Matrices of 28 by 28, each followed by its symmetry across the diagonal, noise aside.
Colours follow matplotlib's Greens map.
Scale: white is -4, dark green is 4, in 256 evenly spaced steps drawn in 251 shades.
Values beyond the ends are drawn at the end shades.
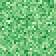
neither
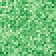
symmetric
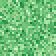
symmetric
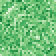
symmetric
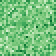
symmetric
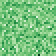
neither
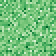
symmetric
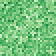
symmetric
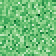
neither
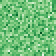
neither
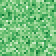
neither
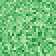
symmetric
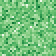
neither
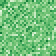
symmetric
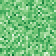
neither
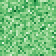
neither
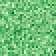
neither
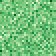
symmetric
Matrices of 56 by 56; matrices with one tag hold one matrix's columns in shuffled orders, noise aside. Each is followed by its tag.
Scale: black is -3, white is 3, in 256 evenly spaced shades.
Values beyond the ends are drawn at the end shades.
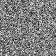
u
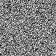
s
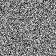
s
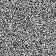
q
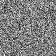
u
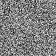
s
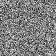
q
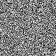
s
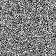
u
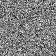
q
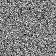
q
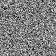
q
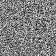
u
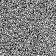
s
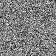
q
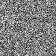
u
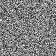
q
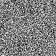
s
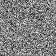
q
